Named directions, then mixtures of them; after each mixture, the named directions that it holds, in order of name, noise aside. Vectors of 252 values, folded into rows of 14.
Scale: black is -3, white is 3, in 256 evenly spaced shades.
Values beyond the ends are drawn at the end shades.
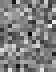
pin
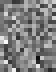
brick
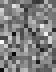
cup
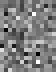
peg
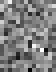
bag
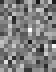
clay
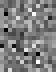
peg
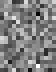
bag, brick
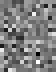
brick, peg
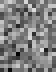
bag, pin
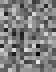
cup, peg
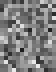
brick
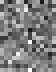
bag, clay, pin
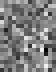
bag, clay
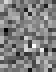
bag, peg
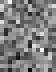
bag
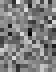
clay, pin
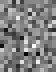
bag, peg, pin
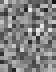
bag, brick, clay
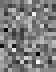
peg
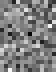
pin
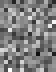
clay, peg, pin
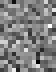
brick, cup, pin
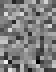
brick, clay, pin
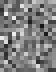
brick, cup, peg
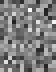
clay, pin
